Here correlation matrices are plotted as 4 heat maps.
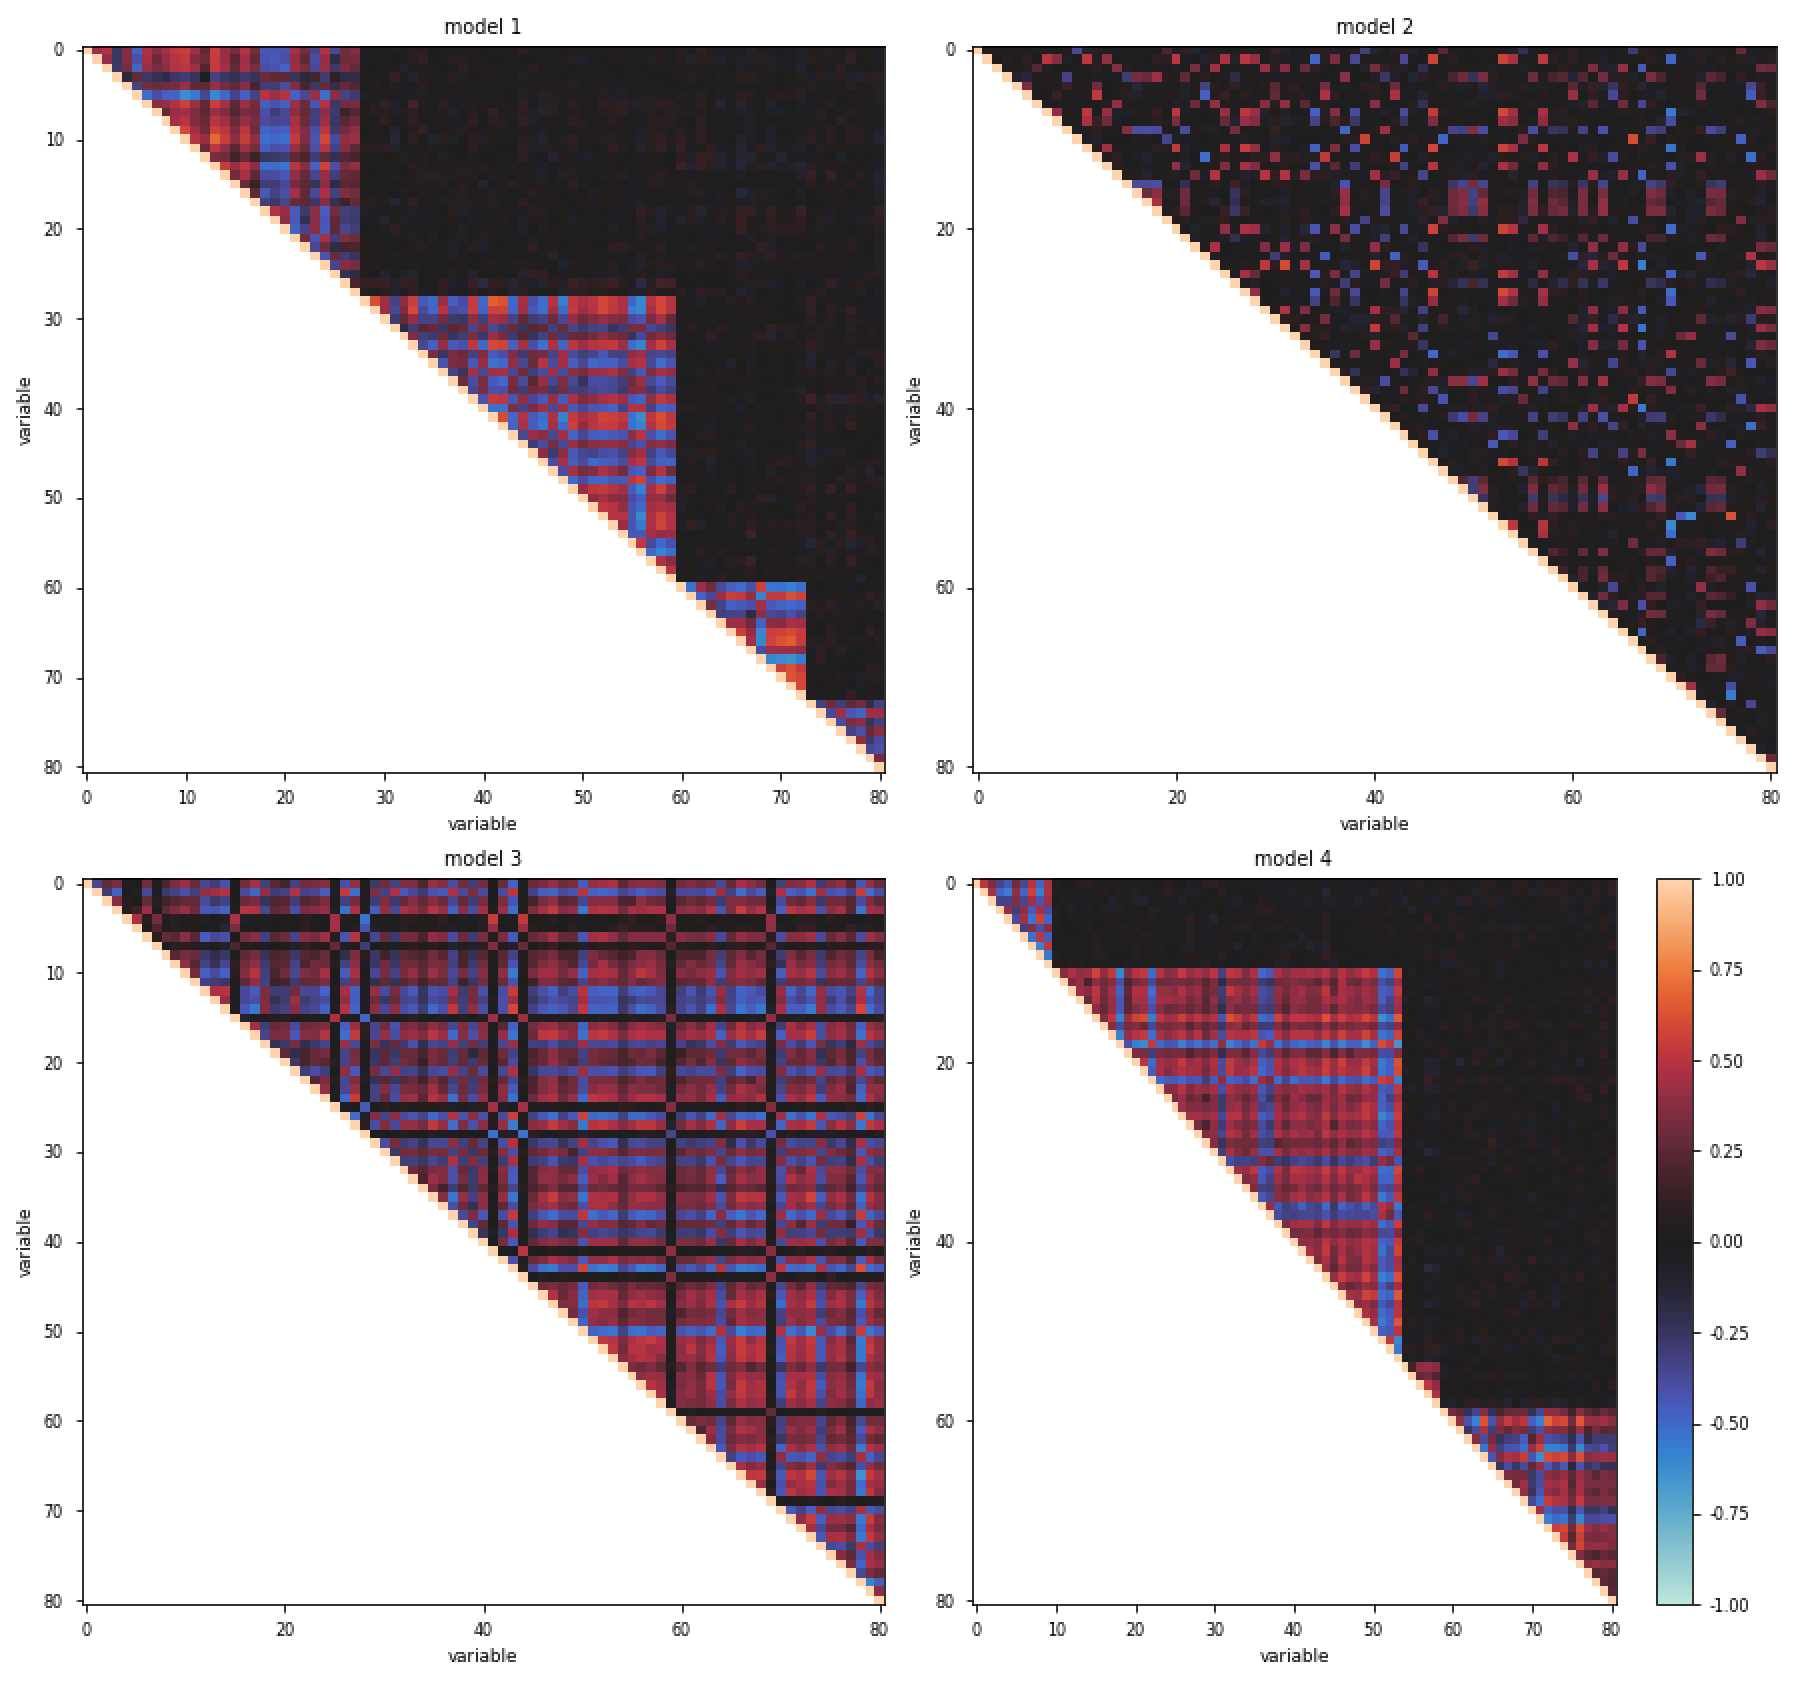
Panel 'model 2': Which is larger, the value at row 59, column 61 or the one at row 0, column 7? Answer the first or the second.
the first
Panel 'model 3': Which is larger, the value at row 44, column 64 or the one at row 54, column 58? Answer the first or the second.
the second
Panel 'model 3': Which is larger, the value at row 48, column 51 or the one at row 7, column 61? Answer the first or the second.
the first
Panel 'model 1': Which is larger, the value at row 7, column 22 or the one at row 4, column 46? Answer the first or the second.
the first
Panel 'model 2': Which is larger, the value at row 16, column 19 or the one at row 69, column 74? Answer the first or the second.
the second
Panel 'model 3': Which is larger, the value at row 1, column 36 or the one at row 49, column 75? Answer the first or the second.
the second
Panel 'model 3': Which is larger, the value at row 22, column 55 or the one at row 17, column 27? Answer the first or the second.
the second
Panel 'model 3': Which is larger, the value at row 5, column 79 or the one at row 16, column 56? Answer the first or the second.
the second
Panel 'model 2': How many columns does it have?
81
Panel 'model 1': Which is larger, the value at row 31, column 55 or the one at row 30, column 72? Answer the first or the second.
the first
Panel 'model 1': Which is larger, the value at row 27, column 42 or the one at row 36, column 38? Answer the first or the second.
the first
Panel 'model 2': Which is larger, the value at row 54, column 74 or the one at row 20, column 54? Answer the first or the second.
the second
